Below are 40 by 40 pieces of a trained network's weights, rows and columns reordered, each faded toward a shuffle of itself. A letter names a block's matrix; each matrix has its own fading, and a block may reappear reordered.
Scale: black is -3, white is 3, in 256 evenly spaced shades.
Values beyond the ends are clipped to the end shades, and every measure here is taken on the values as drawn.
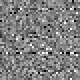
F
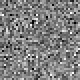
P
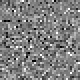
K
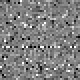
K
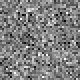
P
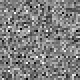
F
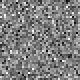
P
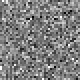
P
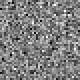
P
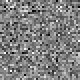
F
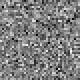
P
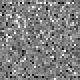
K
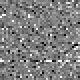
K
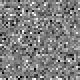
K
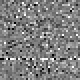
K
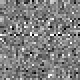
F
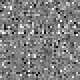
K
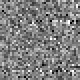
F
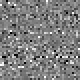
K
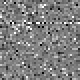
K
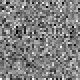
F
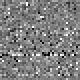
K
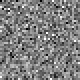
P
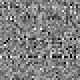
F
